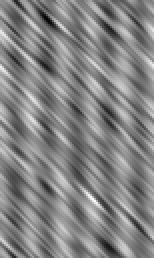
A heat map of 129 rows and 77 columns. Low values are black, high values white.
There are no lone odd cells. There is no overall slope. Stripes running up and down repeat 5 times from left to right. The grain runs diagonally down to the right. Overall the values sit about 50% of the way up the scale.
